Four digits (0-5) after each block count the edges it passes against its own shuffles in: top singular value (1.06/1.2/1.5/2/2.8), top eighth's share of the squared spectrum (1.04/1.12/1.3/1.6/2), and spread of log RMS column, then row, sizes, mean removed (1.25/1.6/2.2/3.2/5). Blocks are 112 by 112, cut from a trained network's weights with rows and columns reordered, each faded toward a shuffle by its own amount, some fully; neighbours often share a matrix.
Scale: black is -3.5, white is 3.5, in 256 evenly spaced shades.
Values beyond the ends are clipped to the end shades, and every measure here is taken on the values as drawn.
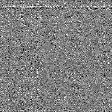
2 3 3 2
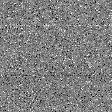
1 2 1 1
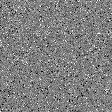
0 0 0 0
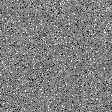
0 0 0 0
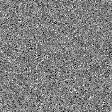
2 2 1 0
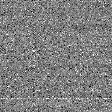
2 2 2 1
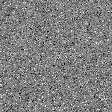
0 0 0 0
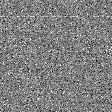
1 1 0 0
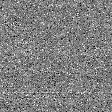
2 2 1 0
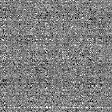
3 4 3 2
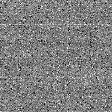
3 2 2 0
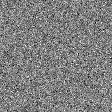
0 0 0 0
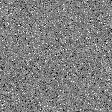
0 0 0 0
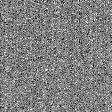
2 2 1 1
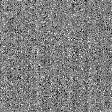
2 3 0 2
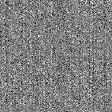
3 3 1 2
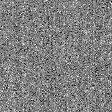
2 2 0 1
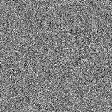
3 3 0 1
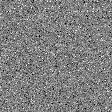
1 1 0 0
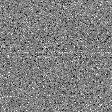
1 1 1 1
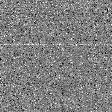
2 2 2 1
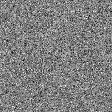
2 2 0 1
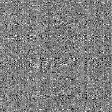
3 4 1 3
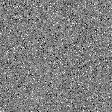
1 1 0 1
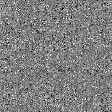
2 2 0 2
